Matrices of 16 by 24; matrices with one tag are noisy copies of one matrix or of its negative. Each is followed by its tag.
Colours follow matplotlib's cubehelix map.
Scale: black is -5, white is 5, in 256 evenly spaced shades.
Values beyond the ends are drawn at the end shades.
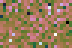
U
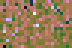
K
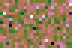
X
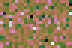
X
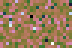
X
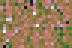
K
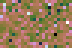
U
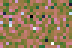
X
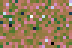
X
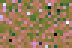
U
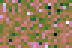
U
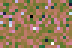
X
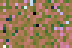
K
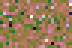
X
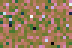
X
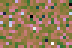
X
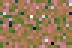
X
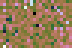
K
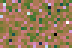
U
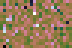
K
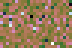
X
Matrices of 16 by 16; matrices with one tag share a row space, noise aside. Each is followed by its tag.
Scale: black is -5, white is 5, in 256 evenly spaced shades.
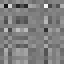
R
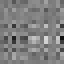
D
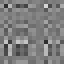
R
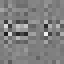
R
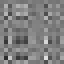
R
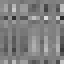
D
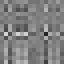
R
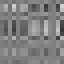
D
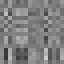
R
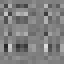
R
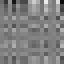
D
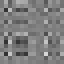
R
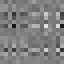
D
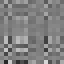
R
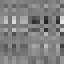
D
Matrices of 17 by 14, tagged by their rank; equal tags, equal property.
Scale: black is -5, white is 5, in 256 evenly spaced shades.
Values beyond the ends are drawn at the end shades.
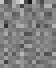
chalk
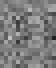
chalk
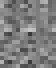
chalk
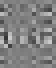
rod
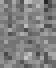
chalk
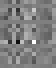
rod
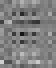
rod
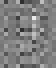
rod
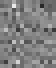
chalk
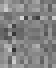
chalk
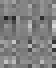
rod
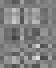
rod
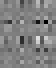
rod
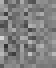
chalk
